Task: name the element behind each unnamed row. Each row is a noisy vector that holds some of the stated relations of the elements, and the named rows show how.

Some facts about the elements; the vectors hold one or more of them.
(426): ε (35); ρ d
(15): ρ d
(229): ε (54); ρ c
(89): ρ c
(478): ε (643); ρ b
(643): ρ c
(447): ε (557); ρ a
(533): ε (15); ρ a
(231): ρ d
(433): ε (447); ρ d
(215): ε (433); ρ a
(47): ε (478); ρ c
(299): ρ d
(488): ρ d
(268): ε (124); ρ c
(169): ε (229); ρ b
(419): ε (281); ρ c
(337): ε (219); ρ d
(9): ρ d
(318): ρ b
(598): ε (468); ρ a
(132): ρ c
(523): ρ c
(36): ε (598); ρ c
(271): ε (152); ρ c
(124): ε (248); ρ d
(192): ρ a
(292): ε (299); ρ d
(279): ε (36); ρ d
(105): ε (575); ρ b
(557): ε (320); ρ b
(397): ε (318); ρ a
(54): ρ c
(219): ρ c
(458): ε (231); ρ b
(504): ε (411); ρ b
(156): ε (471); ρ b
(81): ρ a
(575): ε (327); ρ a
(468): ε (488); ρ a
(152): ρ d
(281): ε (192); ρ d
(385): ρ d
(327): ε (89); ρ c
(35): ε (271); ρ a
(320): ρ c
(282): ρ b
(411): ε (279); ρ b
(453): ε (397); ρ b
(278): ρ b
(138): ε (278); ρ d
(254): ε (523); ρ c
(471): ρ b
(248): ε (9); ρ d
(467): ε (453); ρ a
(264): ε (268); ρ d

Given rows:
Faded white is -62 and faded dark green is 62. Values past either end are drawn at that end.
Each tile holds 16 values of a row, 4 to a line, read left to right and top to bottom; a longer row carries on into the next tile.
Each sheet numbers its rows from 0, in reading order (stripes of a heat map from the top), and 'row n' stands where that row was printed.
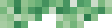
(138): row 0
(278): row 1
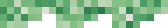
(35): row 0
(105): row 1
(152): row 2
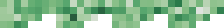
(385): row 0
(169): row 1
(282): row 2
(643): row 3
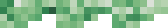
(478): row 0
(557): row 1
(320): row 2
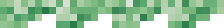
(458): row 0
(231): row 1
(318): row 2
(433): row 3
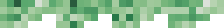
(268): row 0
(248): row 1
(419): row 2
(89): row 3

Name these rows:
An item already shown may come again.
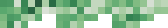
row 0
(533)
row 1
(219)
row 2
(320)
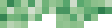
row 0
(271)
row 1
(282)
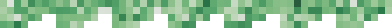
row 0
(488)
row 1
(397)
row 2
(575)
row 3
(292)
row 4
(299)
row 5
(264)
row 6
(453)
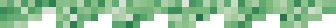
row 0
(467)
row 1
(152)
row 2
(231)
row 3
(318)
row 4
(433)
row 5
(36)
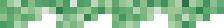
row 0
(192)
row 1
(278)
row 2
(81)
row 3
(337)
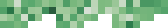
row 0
(471)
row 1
(523)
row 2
(279)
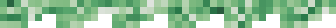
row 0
(47)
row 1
(397)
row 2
(320)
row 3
(156)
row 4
(426)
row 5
(215)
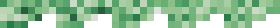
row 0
(15)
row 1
(169)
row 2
(447)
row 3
(132)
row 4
(36)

